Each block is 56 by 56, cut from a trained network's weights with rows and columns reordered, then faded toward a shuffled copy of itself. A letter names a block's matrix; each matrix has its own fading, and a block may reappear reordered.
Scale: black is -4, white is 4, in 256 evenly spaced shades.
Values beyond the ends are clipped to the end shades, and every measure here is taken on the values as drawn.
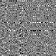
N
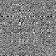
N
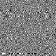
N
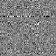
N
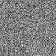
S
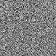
S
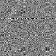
N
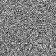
S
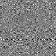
N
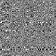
N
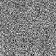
S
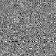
N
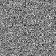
S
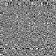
N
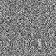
S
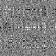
N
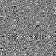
N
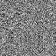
S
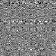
N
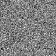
S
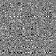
N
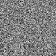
S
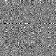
N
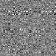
N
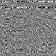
N
